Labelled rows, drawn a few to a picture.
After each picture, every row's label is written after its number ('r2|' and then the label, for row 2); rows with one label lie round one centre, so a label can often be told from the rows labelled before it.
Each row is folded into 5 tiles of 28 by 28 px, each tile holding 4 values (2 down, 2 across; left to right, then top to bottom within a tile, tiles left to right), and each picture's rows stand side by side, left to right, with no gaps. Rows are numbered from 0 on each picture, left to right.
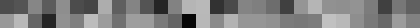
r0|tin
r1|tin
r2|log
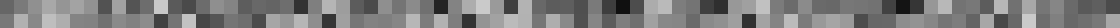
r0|log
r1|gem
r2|tin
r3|tin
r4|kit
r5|tin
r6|kit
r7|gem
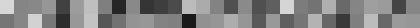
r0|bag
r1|tin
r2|bag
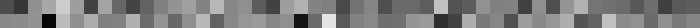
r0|tin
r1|log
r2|gem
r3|gem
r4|gem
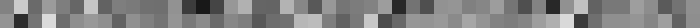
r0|gem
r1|kit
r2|bag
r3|log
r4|gem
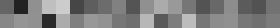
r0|tin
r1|gem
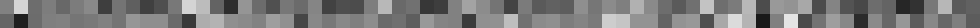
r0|gem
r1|tin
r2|kit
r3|tin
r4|log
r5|bag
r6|kit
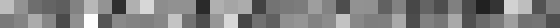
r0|bag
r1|bag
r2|log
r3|kit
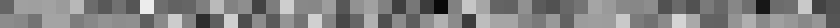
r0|log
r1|bag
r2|bag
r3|tin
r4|log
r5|kit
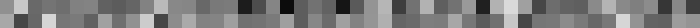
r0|gem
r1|gem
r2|kit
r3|bag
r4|log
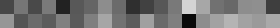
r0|kit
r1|tin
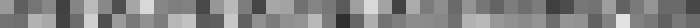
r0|bag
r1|bag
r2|bag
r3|log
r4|log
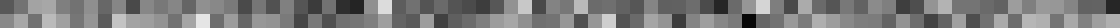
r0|log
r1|log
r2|kit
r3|kit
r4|gem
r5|tin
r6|kit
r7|log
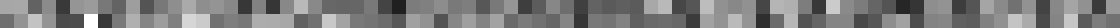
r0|bag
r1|log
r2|gem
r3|gem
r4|kit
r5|bag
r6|kit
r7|bag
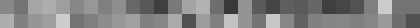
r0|log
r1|tin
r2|kit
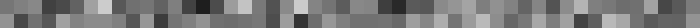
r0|kit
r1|kit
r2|gem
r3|log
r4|gem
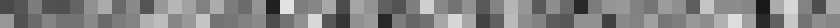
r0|kit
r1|log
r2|bag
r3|bag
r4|tin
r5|bag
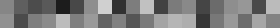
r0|kit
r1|bag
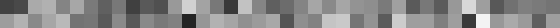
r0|log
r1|tin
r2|log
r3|tin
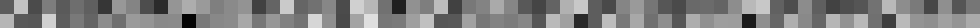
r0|gem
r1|tin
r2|bag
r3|gem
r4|gem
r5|tin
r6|tin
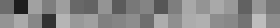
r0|tin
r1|log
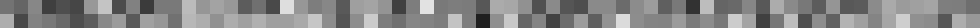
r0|kit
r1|log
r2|bag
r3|bag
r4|log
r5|bag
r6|log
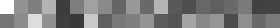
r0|bag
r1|gem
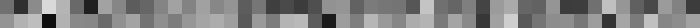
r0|tin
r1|log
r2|tin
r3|bag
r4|tin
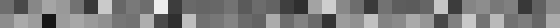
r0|tin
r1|gem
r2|tin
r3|gem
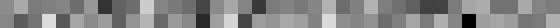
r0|gem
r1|bag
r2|log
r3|tin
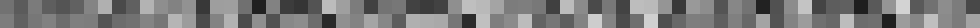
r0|kit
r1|bag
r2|tin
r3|tin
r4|bag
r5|kit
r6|tin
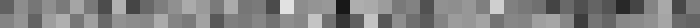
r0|log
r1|log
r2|bag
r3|log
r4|kit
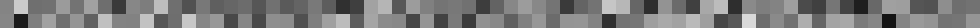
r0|gem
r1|gem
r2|kit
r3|kit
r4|tin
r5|gem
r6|tin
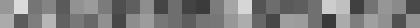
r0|gem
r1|kit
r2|tin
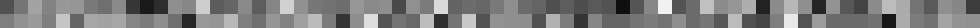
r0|log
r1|tin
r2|bag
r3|gem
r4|kit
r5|bag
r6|tin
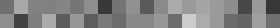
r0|gem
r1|log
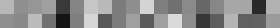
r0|bag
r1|bag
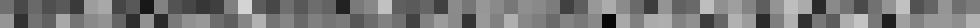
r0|kit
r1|kit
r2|kit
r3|tin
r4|tin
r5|bag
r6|tin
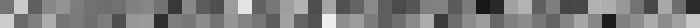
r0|gem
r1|kit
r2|gem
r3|kit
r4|tin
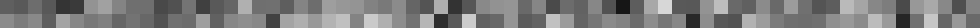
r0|kit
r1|kit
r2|log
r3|gem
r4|kit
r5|gem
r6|bag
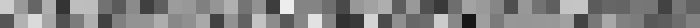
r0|bag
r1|log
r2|bag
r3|tin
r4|gem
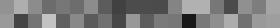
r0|gem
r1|tin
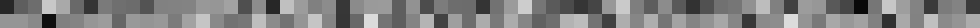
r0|tin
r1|log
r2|bag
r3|kit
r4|tin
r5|tin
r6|tin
